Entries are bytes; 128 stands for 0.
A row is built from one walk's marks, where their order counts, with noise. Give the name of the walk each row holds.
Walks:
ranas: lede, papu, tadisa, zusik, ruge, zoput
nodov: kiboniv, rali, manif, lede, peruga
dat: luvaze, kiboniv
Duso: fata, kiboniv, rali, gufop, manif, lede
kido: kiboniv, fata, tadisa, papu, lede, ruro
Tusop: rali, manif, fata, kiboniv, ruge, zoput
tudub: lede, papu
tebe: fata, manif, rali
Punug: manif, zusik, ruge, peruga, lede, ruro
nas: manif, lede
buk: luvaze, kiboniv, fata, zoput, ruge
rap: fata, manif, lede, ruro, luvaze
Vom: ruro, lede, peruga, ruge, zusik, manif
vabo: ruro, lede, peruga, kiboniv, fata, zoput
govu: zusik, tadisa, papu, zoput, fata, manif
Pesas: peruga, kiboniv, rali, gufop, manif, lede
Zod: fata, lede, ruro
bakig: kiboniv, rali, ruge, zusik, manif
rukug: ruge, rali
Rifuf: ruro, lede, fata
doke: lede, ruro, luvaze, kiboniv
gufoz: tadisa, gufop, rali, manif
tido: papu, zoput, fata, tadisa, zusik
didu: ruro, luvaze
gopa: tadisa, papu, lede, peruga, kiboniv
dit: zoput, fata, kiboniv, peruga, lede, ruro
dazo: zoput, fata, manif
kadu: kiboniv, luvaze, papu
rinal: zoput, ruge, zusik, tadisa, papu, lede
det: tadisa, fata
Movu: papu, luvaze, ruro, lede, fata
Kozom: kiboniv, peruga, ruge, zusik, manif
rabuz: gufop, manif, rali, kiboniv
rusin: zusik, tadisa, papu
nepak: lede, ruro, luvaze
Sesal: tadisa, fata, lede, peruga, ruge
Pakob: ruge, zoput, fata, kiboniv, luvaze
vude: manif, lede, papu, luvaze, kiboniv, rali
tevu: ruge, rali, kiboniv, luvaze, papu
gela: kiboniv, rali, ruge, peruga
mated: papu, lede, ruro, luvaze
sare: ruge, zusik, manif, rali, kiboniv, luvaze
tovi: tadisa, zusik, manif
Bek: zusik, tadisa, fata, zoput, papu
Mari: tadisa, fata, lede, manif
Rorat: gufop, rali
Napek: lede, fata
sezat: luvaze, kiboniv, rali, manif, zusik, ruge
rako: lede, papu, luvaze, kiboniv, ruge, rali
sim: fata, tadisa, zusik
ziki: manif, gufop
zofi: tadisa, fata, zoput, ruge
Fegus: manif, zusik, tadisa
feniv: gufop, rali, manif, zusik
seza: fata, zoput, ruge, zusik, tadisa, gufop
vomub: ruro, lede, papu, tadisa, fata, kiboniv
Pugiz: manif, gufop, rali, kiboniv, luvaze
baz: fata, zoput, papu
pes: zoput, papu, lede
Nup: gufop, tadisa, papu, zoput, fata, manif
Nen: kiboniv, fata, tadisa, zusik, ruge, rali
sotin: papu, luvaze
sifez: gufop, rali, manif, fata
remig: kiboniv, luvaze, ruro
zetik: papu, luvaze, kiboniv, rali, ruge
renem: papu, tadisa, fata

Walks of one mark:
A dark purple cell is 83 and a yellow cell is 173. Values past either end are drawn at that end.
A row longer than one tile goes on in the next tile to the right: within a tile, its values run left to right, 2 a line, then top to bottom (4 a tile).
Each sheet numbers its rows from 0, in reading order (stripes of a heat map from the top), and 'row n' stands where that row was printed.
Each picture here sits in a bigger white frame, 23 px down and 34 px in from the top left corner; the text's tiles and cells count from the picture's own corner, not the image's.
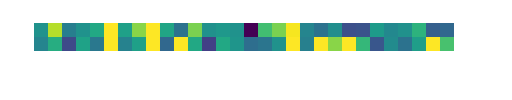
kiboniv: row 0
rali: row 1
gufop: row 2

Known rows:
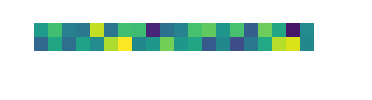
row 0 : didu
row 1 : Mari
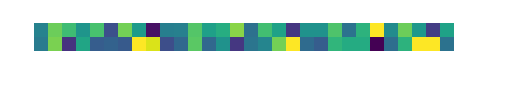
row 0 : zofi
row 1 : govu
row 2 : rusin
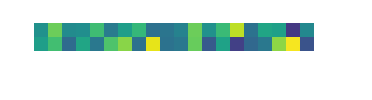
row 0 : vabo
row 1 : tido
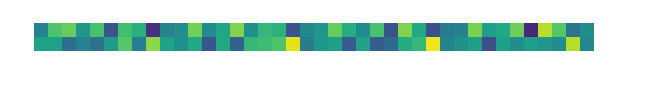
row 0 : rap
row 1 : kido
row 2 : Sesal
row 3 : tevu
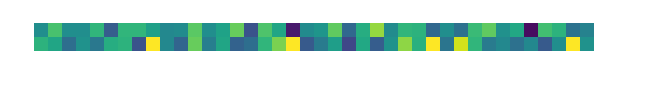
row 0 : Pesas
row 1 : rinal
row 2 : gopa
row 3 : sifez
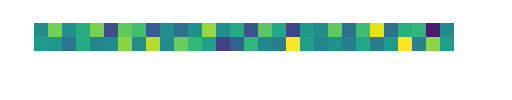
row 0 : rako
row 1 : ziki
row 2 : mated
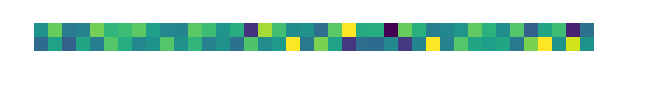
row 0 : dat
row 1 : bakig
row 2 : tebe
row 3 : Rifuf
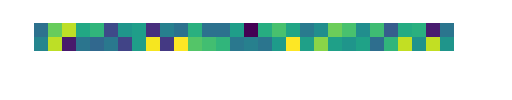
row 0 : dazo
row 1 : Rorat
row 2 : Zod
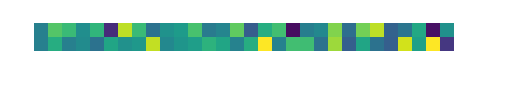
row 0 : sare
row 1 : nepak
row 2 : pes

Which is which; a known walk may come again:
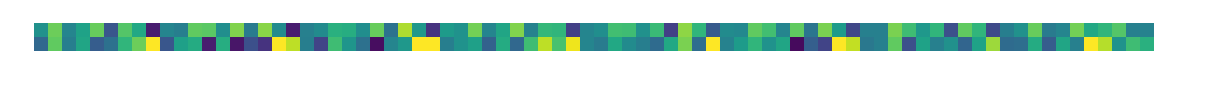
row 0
rinal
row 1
det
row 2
tovi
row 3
vomub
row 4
Punug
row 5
sim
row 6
Pakob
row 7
remig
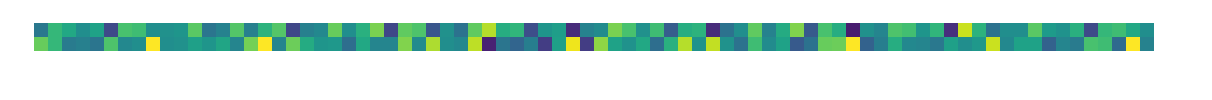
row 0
rabuz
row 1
doke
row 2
rako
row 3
dazo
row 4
Zod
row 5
ranas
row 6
sare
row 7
nodov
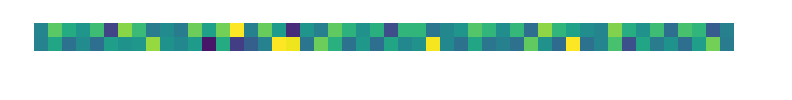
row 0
sezat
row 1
renem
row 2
Duso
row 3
Kozom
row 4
buk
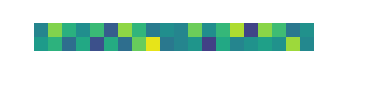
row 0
Nen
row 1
zetik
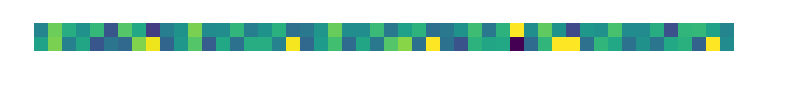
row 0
seza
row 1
dit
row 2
vabo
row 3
rusin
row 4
Pesas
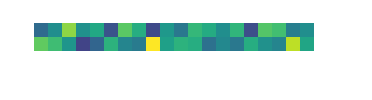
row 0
ziki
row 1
Pugiz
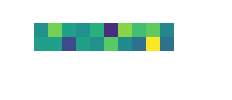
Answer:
gela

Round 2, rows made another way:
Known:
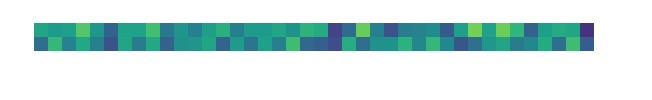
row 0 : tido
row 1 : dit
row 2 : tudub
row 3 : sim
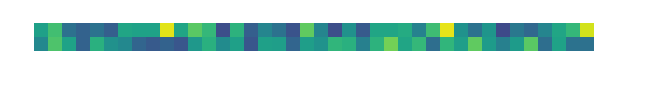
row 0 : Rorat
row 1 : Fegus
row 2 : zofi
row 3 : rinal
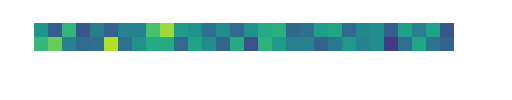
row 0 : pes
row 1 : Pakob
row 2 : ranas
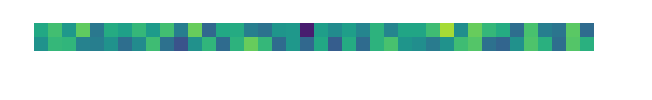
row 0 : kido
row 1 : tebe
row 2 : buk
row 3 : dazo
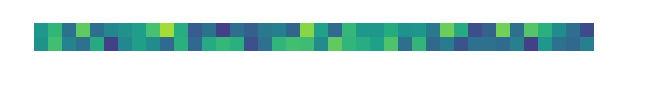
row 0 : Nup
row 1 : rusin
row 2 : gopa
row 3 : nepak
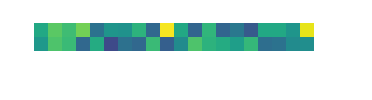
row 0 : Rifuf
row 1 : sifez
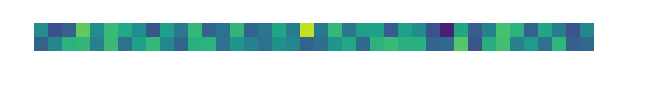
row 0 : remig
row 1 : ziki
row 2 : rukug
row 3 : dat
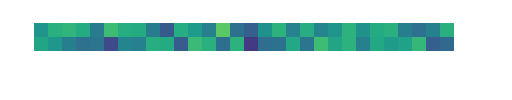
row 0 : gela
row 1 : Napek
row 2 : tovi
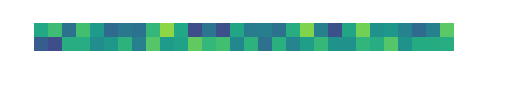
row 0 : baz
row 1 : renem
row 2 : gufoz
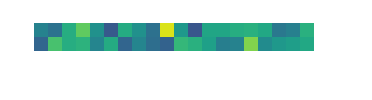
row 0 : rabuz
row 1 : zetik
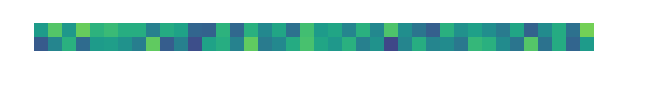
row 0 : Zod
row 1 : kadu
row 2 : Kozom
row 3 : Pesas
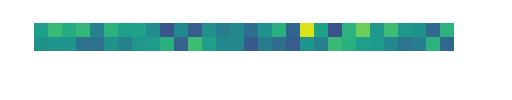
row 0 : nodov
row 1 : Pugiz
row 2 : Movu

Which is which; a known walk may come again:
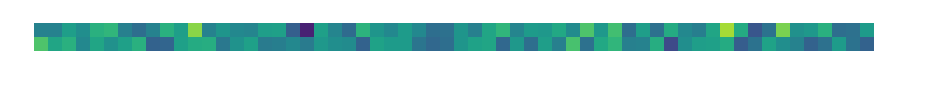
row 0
tovi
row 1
Nen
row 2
rako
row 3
dit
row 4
govu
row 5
doke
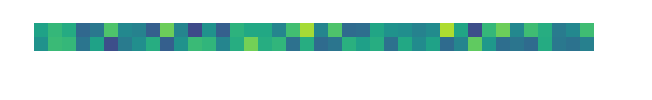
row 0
Vom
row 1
zofi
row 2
seza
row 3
mated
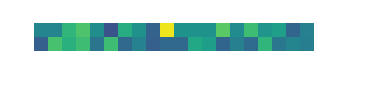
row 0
rabuz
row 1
rap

